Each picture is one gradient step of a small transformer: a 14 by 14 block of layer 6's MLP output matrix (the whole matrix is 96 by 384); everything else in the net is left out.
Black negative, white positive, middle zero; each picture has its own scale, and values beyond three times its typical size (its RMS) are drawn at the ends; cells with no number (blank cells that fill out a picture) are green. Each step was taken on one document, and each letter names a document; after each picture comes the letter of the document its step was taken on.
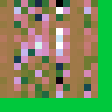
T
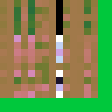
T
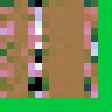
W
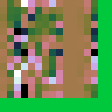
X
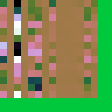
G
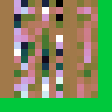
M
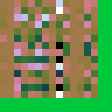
T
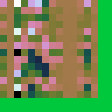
G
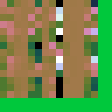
W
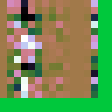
X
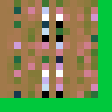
M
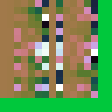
M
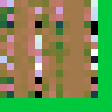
W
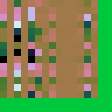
G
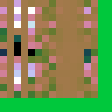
G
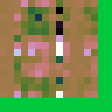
T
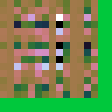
T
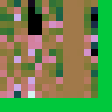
X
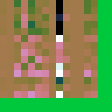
T
